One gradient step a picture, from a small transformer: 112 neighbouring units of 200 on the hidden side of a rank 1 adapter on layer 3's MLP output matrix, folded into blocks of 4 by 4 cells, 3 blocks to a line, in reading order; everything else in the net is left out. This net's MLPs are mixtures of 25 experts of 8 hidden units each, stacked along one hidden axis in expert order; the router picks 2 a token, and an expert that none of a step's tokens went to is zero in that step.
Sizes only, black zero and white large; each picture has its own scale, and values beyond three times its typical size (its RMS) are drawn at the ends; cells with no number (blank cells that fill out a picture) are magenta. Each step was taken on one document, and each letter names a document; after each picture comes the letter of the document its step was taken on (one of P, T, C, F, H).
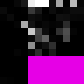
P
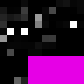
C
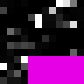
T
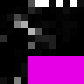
P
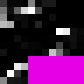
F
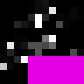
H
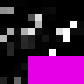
C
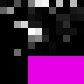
P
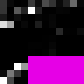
F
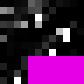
T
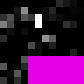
T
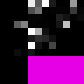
P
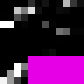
F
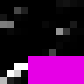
F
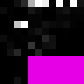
P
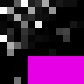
C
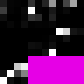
F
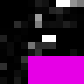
H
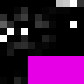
C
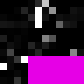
H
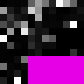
T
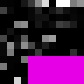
H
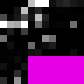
T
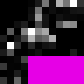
T
